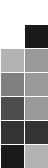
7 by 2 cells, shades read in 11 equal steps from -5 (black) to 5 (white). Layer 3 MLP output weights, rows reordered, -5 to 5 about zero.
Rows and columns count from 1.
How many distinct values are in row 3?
2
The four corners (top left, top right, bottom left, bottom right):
5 5 -4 2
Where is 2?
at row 3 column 1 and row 7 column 2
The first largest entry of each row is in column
1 1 1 2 2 1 2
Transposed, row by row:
5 5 2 0 -2 -3 -4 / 5 -4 1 1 1 -3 2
